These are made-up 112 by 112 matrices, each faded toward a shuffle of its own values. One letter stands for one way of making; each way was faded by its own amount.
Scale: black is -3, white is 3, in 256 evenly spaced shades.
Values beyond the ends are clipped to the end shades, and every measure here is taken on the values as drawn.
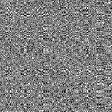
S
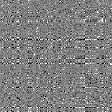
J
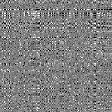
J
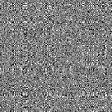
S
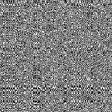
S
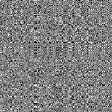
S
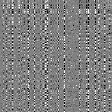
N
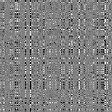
N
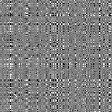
N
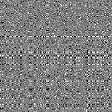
J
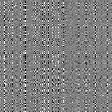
N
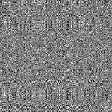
S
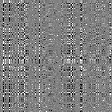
N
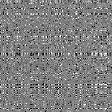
J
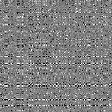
J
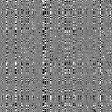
N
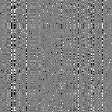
N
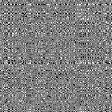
J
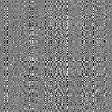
N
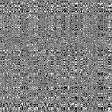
J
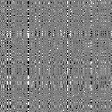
N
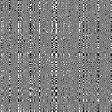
N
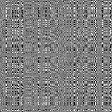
N
